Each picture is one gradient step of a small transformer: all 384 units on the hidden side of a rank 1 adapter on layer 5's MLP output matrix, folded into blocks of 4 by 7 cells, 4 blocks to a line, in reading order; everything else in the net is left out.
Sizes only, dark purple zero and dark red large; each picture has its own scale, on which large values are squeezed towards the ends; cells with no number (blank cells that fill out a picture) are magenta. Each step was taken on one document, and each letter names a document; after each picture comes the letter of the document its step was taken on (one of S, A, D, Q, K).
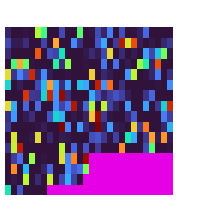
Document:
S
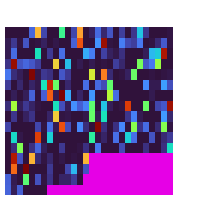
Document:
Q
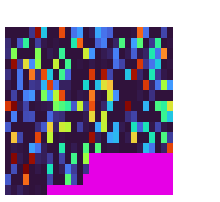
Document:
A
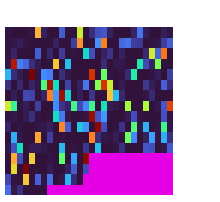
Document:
Q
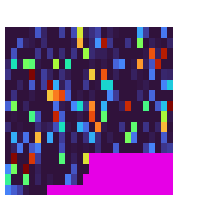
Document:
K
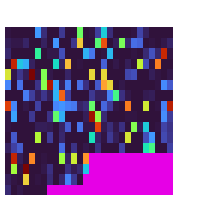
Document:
S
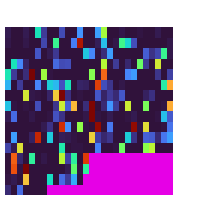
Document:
S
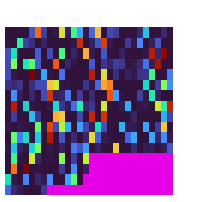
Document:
K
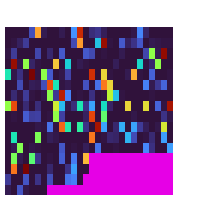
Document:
A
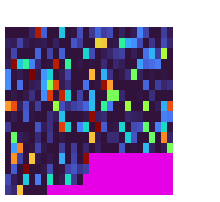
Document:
Q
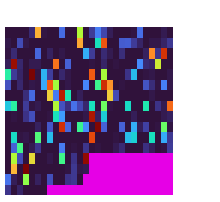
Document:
Q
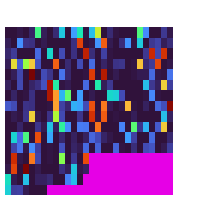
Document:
K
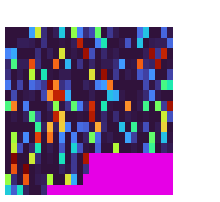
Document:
K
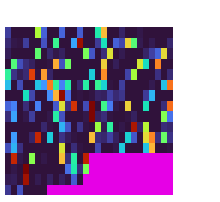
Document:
S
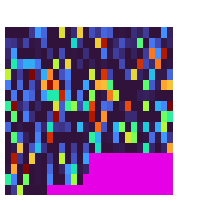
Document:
A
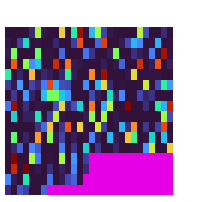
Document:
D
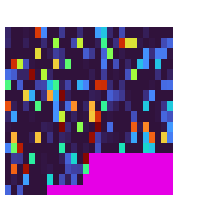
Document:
S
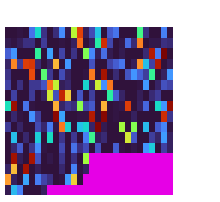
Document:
K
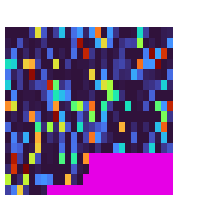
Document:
K
